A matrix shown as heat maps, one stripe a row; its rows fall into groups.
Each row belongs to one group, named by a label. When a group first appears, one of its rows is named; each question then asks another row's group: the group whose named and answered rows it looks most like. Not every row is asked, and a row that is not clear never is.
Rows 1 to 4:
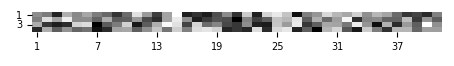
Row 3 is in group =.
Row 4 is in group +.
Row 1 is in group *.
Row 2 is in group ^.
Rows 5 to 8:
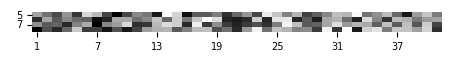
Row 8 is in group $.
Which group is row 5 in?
*
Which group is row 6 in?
+
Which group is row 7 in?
=
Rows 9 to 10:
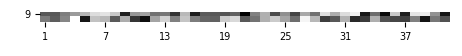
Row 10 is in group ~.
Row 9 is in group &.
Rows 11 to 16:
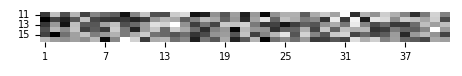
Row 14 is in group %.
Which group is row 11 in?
*
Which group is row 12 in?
$
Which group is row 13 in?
%
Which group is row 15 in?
&
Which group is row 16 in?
=
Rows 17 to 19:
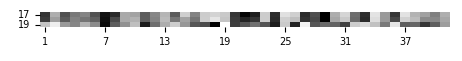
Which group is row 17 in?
+
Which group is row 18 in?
+
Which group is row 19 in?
=
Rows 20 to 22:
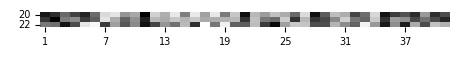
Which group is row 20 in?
~
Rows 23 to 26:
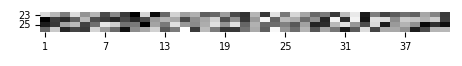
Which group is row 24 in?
$
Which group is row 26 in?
*
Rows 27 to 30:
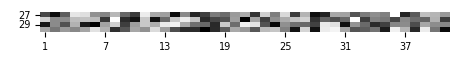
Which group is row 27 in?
&
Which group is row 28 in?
^
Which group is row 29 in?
%
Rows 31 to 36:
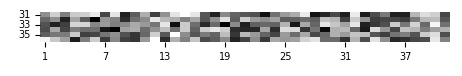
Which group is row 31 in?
^
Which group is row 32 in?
%
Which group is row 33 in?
&
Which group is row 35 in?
%
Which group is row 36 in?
^
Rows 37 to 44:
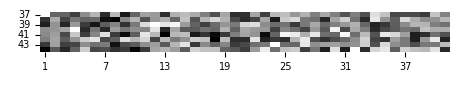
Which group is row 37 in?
^
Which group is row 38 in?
+
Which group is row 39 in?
%
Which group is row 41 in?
*
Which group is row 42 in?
=
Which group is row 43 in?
*
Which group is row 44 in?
$
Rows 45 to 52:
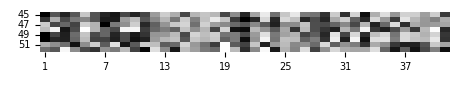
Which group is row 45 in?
$
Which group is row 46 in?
+
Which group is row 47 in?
=
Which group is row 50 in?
$
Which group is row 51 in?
^
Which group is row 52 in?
~
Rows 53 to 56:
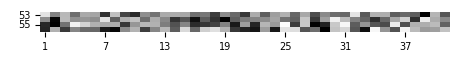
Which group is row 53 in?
^
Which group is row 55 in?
&
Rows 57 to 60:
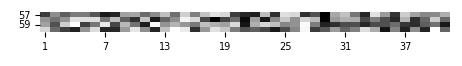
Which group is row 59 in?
~
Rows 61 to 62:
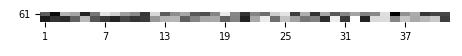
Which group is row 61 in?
~
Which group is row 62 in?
$
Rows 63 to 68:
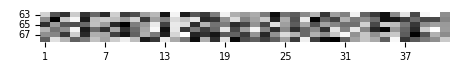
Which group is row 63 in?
%
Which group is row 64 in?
~
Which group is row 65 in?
*
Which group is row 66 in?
%
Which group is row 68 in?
=
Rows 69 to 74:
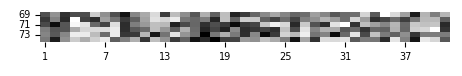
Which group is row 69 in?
*
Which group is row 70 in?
%
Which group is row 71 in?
&
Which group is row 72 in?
&
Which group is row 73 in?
^
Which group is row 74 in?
&
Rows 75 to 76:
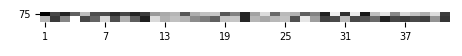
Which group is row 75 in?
$
